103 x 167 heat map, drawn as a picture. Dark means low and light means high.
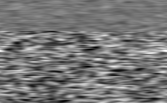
Ninth with the highest average: middle right. Grain: streaks across. Mirror symmetry: none. Seam: horizontal, 30% of the way down, the top part calmer.
